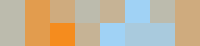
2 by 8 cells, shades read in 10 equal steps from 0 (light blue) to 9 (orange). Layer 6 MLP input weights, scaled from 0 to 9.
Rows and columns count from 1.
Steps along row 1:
up down down up down up up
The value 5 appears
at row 1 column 3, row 1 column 8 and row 2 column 8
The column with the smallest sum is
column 6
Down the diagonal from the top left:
3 7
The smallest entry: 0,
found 2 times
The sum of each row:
30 30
